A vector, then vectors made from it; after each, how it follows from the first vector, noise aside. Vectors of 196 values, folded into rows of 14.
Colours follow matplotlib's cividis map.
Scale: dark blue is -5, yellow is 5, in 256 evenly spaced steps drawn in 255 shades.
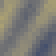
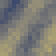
reversed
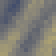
reversed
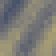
reversed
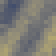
reversed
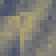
wrapped around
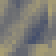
wrapped around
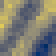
scaled up
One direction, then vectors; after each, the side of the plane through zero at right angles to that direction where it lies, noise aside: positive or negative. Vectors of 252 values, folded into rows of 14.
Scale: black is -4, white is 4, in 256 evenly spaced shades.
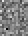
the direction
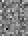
positive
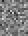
negative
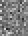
positive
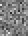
positive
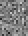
negative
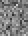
positive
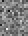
negative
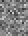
negative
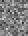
negative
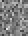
negative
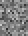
positive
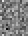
positive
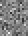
positive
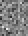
negative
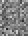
positive
